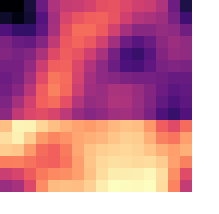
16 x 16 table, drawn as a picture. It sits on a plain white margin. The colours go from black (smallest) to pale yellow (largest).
A horizontal seam about 60% of the way down splits the table, and the bottom part is higher. Overall the values sit about 60% of the way up the scale. There are no regular stripes. The ninth with the lowest average is the top left. There are no lone odd cells. The bottom middle is the smoothest part.
